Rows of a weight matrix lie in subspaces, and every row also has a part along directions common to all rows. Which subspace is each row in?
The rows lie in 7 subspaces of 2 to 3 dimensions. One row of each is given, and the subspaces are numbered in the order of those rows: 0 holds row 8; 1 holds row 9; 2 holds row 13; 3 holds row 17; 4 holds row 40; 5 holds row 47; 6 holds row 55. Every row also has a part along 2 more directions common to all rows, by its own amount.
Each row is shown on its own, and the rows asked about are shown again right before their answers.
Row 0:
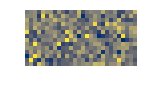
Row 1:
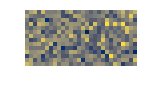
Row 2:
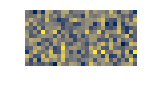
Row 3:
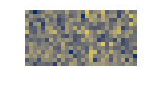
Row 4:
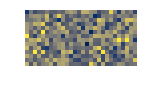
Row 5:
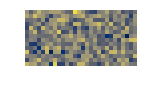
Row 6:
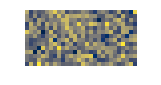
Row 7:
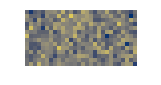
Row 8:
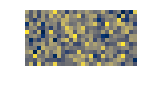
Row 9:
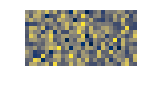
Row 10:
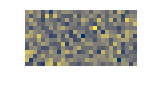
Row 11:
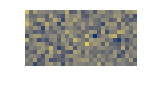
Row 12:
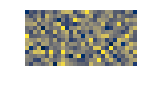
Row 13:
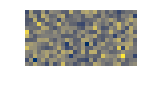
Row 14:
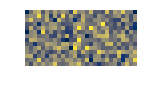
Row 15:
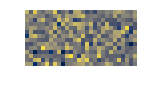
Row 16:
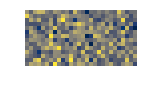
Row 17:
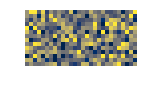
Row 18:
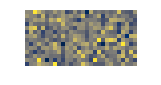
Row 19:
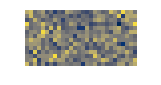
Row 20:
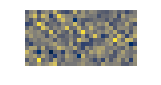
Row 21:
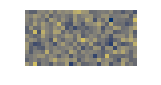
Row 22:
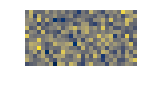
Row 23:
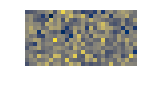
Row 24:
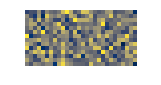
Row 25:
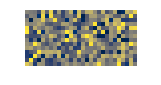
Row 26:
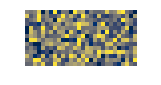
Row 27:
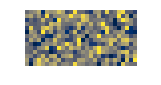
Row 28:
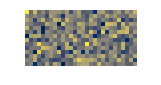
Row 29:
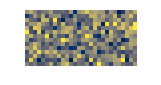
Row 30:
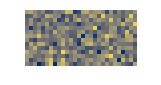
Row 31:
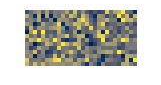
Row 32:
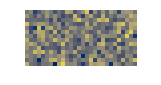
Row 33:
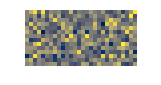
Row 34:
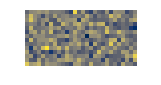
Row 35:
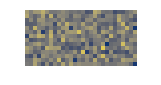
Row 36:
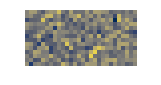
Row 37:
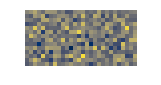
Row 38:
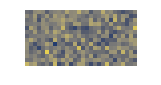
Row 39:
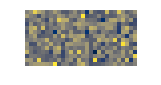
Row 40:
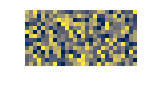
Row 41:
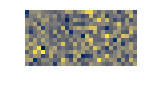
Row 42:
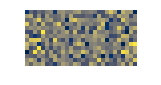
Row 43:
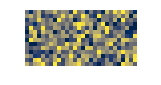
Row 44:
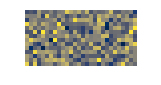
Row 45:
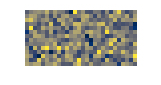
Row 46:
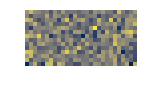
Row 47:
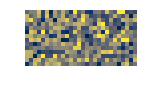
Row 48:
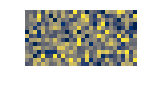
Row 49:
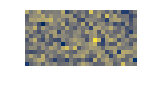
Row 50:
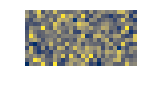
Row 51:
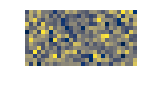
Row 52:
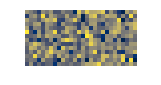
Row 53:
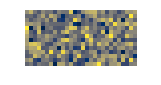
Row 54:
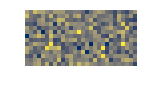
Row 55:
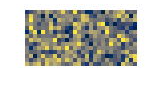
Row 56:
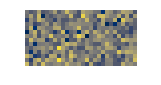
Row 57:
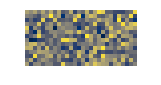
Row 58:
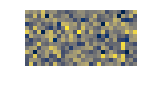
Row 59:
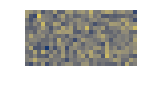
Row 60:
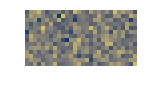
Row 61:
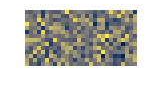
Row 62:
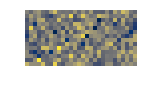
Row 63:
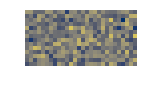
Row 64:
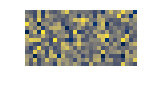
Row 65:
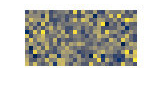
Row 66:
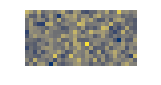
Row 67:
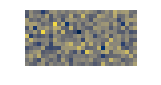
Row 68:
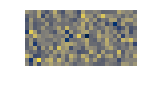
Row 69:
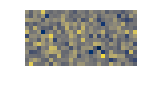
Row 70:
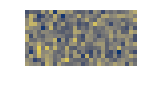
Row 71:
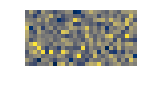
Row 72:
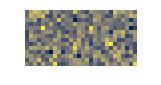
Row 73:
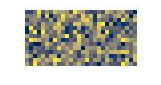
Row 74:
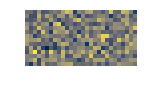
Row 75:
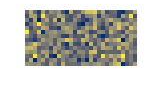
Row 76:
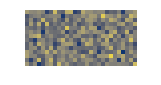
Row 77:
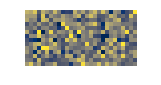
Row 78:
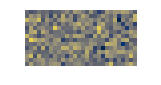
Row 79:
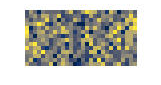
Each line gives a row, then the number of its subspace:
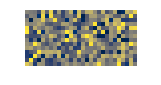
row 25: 5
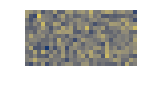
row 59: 6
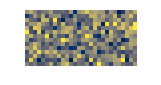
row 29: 1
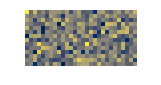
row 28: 2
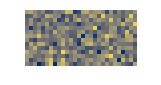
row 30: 5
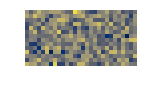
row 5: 4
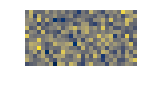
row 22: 4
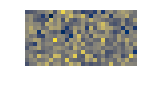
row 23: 6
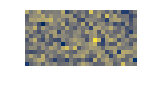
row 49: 3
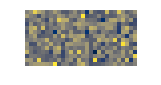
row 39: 3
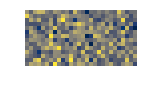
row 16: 1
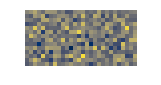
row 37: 1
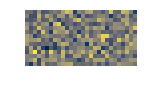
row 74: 6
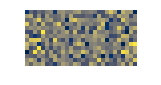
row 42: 5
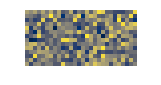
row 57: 1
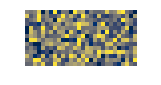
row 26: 6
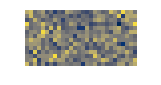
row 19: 0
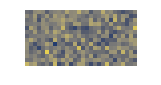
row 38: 4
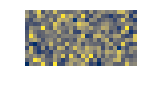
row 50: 6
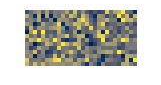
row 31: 3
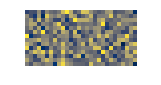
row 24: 0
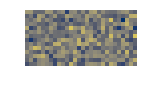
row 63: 4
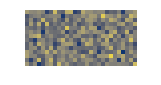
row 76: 5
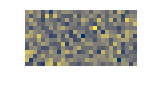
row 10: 5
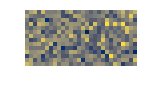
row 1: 3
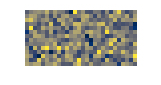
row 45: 6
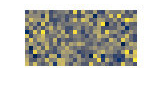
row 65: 6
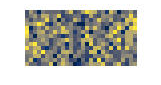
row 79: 2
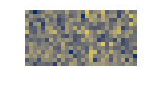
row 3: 3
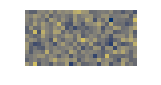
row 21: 4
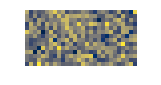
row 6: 0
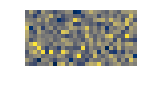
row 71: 4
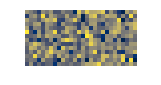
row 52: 3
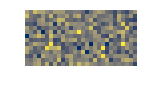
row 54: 1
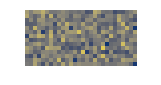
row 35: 1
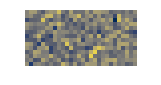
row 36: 1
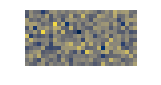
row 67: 1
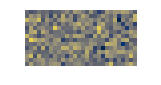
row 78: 1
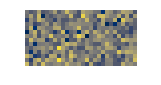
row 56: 5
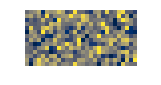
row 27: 1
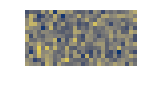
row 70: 6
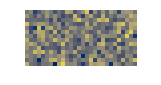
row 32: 3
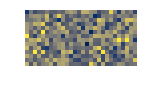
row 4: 2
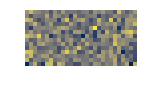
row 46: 5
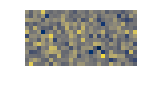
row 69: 1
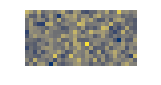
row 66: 2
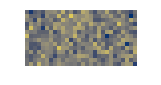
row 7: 0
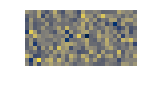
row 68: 5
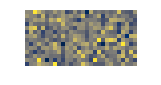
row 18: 3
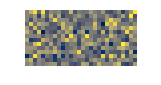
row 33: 3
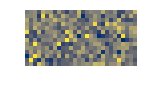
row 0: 5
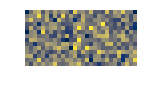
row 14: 0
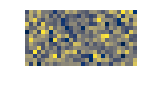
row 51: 0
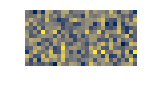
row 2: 3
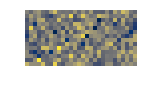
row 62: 5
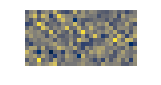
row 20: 2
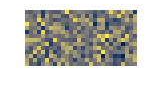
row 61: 2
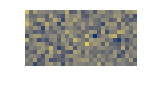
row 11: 2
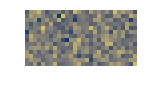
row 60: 0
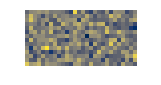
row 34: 6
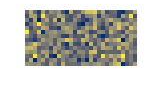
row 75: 2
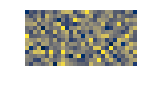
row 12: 0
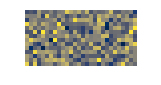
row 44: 4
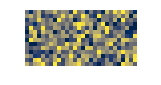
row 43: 5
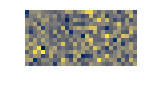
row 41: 0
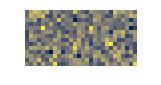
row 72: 0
